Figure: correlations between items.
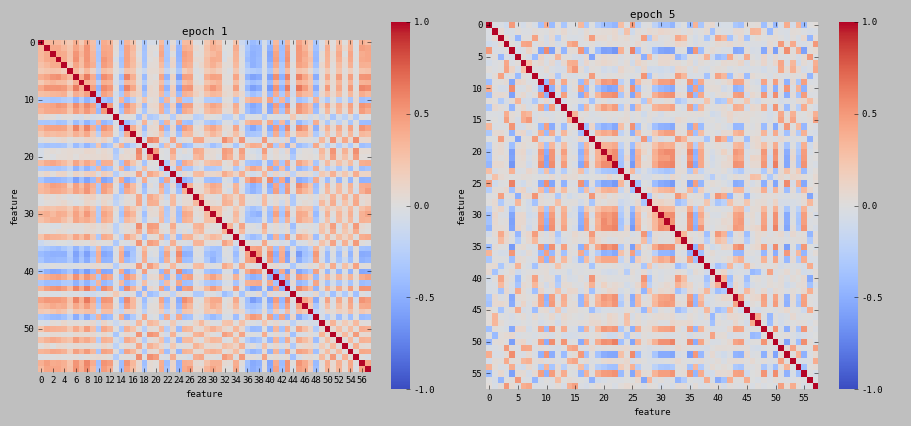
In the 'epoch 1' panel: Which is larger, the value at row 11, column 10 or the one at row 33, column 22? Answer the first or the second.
the second
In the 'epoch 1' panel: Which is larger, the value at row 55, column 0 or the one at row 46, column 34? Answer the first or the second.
the second
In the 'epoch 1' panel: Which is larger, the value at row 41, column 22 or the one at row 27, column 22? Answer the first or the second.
the second
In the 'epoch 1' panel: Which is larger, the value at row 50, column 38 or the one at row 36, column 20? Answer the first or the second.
the second
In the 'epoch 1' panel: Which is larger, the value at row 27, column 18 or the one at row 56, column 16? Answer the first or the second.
the second
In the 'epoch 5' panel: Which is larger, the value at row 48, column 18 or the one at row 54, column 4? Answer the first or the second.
the second
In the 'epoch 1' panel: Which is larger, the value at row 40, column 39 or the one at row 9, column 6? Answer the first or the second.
the second
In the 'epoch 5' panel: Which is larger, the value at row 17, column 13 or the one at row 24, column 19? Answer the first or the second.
the first
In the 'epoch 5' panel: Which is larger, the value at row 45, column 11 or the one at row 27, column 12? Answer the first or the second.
the first
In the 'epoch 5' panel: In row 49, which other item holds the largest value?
39
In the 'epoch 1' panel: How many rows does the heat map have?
58
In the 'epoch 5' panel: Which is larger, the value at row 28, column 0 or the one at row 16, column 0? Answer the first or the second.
the second
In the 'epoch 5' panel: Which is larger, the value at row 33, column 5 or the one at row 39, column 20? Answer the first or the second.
the second
